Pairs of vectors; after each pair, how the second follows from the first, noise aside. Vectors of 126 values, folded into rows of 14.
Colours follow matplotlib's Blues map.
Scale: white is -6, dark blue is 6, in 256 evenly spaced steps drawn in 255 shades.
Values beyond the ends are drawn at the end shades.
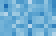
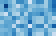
scaled up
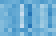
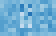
sign-scrambled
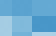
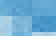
copied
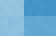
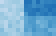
scaled up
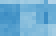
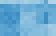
copied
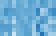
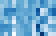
scaled up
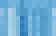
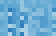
sign-scrambled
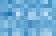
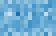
sign-scrambled
